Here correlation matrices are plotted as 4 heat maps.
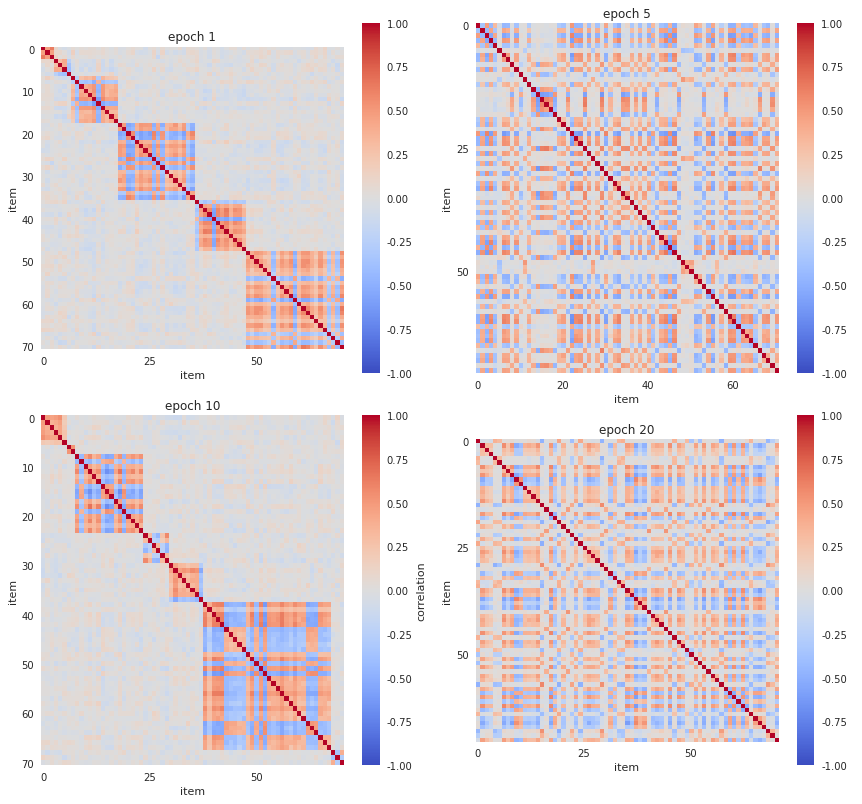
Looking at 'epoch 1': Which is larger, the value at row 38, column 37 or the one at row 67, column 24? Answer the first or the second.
the first
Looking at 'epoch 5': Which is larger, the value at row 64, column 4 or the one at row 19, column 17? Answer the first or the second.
the second
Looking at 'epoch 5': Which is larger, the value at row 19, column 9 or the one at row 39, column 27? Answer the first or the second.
the first
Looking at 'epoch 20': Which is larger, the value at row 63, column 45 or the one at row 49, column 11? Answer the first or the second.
the second
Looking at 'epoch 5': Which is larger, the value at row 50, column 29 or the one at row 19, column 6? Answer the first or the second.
the second
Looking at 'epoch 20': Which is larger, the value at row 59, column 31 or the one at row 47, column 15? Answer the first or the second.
the first
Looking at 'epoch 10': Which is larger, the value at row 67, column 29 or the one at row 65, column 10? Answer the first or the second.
the second
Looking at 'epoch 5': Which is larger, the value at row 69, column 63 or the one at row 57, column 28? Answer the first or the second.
the second
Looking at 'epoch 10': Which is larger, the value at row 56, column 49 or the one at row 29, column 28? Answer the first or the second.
the first
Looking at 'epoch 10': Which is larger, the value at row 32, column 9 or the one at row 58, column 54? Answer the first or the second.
the second
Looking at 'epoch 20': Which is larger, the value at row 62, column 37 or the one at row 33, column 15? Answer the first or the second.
the second
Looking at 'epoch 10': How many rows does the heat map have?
71
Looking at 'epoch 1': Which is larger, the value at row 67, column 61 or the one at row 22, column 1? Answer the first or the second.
the second
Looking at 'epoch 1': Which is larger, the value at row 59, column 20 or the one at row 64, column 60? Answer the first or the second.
the second
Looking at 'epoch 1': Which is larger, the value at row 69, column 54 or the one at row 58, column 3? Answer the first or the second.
the first
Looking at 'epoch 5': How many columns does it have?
71
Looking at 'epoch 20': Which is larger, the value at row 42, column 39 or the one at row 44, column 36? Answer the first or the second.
the second
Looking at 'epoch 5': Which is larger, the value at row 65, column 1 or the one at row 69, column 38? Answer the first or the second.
the second
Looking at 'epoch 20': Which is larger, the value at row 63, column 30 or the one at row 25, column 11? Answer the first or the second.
the second
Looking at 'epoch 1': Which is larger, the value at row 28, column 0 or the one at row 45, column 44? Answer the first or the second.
the second
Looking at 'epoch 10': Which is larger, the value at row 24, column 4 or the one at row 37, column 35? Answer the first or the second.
the first
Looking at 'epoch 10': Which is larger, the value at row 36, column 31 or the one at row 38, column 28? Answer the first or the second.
the first
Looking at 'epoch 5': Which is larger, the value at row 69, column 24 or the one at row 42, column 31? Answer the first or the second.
the first
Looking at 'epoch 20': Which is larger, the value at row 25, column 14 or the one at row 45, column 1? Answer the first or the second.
the second
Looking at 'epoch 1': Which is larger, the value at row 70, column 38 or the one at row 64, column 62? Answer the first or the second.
the second
